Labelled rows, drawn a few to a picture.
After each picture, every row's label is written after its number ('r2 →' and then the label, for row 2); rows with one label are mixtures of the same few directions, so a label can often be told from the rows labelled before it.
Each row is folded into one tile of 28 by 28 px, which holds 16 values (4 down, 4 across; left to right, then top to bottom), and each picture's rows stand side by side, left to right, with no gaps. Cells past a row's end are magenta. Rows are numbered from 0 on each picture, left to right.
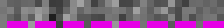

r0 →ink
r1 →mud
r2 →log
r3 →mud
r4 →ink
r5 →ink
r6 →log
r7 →mud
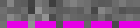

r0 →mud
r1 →mud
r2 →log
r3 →ink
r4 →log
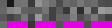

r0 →mud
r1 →ink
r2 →ink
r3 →ink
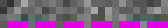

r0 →log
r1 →ink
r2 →mud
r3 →ink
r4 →mud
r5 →log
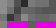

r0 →log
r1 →log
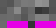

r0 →log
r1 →log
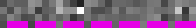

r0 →ink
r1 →mud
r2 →ink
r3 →log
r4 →ink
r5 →mud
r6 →ink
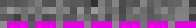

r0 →log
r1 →ink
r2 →ink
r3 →mud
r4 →ink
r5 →ink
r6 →mud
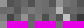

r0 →ink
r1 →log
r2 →mud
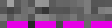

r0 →mud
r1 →log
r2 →log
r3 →ink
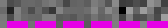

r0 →ink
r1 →ink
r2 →mud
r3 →ink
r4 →ink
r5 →log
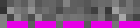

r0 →mud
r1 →mud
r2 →mud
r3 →ink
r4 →mud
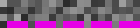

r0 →log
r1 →log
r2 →log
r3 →log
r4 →mud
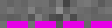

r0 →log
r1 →mud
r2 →mud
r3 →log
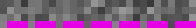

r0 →mud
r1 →log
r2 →mud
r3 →log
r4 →mud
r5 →mud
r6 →mud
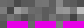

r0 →ink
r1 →log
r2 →ink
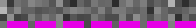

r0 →mud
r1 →log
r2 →log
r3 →ink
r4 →log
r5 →ink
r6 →log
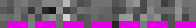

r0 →log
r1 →ink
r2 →mud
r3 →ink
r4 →log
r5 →mud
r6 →ink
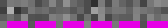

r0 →ink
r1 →mud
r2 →mud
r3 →mud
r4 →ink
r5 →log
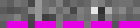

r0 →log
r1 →ink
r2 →ink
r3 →ink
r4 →ink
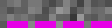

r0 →log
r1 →log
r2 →log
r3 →ink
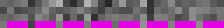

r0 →ink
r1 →log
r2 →log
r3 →log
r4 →mud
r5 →ink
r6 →ink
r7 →log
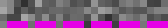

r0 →log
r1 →mud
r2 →log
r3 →ink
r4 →log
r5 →log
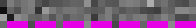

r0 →mud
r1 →ink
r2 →mud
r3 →ink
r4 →log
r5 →mud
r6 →log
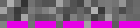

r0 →log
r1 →ink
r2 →log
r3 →ink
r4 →mud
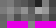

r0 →ink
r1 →mud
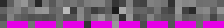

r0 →log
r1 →mud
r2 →ink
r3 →log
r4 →mud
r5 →ink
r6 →ink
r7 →ink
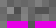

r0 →ink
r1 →log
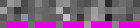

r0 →log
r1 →mud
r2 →mud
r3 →mud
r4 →log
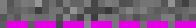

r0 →mud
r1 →mud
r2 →ink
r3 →ink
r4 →log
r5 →log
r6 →log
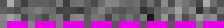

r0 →mud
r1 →log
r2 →ink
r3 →log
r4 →log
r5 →mud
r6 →ink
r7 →mud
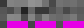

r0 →ink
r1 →log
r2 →log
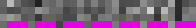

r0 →mud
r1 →mud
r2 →mud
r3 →mud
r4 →ink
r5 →ink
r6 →ink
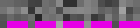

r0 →ink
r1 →mud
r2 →log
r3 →log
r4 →ink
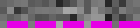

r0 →ink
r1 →log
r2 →log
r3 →mud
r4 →mud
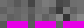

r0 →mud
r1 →log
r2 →mud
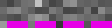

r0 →log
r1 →mud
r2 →log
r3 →ink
